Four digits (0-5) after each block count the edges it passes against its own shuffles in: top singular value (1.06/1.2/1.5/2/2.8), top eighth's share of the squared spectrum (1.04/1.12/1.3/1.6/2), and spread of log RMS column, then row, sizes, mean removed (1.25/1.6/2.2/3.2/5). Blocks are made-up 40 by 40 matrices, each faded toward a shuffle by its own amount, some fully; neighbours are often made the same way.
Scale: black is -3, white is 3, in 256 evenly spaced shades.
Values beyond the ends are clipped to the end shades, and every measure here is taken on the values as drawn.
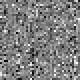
0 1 2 0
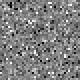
0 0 0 0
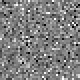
0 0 0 0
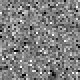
0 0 0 0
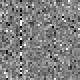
2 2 2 0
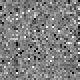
1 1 1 0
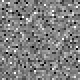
0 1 0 0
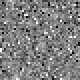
0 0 0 0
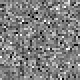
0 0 0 1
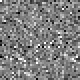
0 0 0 1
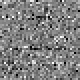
1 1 0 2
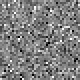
2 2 1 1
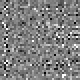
3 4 2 2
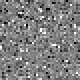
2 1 0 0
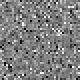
2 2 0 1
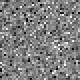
1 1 0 0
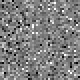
2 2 1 0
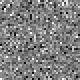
0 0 0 1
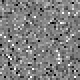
0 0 0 0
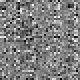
3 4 2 1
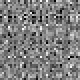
4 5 3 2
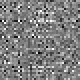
4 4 2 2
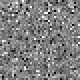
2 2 1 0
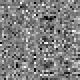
3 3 1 1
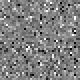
3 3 1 1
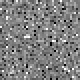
0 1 0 0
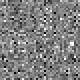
3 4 2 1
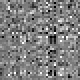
4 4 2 2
